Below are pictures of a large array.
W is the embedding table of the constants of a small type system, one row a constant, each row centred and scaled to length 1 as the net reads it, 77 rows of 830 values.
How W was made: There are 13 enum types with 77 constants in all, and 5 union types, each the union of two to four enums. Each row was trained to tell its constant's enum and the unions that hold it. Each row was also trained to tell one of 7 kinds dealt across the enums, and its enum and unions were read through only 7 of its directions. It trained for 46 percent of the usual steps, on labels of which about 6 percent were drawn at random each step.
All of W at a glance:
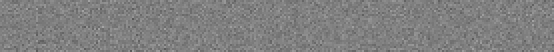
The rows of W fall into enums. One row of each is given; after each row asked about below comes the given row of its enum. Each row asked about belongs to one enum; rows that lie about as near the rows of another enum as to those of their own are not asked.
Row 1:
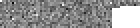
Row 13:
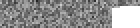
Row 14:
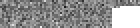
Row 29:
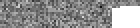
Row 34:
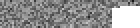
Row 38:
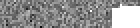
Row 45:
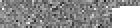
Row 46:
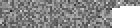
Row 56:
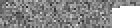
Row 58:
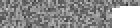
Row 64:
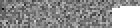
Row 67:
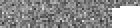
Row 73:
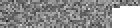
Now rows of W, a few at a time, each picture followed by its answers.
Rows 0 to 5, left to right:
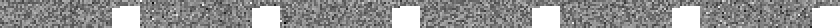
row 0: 58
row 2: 1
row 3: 14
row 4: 64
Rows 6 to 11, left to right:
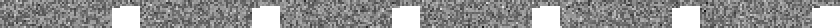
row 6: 56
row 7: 34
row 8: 58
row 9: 34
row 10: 67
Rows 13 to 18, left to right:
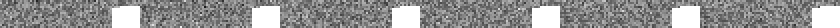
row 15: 34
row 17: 46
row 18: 46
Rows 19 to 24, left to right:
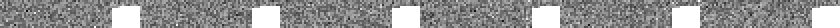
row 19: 13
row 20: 38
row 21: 73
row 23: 58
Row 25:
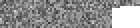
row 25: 56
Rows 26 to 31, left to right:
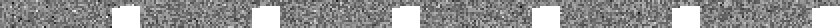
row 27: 38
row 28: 64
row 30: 34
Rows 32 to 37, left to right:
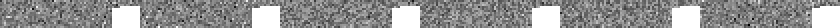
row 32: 67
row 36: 13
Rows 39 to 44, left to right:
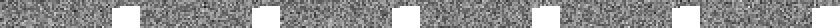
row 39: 14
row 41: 14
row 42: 13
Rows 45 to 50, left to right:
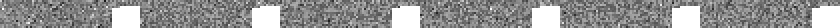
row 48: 38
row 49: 73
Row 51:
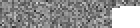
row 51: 46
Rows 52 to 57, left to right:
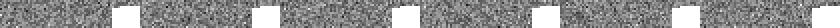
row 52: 58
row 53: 67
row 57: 73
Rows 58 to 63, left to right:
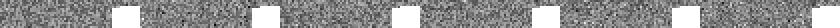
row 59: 34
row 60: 46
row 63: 46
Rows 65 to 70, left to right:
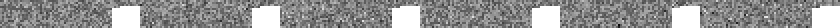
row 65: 14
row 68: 73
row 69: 13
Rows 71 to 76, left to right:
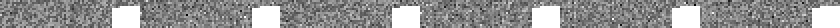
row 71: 58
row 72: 64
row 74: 34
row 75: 46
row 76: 67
